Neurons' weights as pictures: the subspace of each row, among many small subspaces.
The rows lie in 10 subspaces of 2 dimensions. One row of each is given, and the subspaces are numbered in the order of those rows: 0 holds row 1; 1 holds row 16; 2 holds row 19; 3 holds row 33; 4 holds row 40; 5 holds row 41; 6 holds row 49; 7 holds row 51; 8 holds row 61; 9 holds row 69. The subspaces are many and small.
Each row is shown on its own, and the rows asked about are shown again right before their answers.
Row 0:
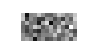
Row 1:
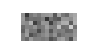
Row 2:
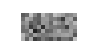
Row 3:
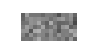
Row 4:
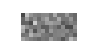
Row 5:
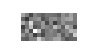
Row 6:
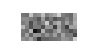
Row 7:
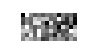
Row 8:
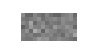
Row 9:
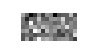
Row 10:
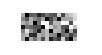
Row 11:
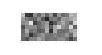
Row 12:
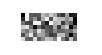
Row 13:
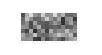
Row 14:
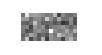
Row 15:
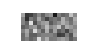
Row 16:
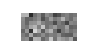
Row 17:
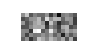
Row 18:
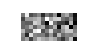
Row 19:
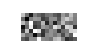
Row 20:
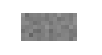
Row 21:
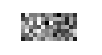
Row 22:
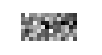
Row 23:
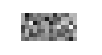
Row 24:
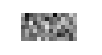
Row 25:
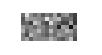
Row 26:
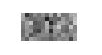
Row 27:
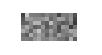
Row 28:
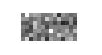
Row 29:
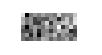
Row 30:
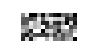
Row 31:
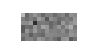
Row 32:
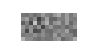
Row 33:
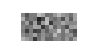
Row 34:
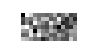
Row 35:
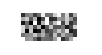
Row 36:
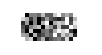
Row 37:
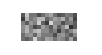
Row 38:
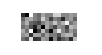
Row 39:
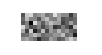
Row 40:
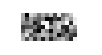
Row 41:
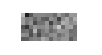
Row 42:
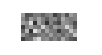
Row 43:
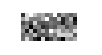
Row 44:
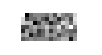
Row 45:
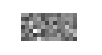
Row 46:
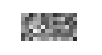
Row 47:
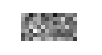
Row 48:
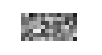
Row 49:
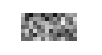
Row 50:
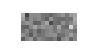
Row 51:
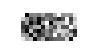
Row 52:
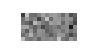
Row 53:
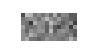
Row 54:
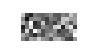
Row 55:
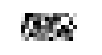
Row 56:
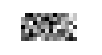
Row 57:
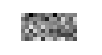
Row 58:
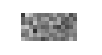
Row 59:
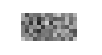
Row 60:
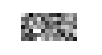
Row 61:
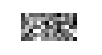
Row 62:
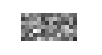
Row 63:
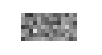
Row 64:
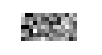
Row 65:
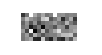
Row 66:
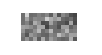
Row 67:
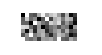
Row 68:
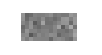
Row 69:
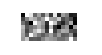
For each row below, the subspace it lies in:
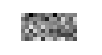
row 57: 1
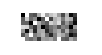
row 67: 3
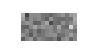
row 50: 3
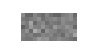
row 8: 0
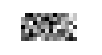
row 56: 9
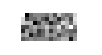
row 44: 8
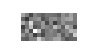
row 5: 2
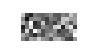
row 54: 2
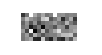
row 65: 1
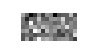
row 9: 4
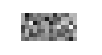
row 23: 0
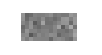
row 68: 2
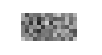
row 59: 7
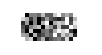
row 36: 7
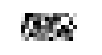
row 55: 2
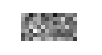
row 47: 6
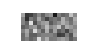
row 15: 4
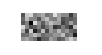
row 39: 0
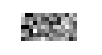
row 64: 5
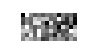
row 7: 5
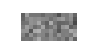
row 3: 8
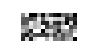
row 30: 4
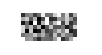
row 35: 7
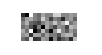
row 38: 1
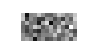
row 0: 3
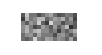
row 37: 3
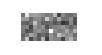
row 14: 1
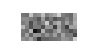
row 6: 0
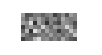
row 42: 8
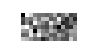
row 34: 5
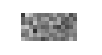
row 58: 5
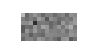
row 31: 7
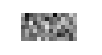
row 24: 4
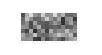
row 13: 6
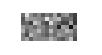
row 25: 0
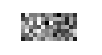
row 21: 7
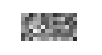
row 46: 6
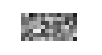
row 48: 4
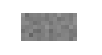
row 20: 8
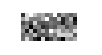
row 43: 1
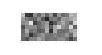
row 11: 9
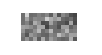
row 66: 4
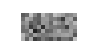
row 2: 6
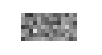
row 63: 5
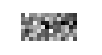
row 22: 6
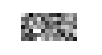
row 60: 9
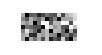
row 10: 6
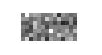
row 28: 1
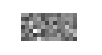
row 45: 2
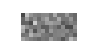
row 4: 8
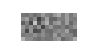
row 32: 7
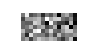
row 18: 0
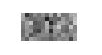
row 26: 9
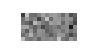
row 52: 3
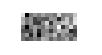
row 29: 5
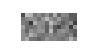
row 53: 9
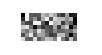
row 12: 3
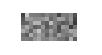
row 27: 8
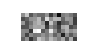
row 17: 9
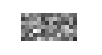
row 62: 2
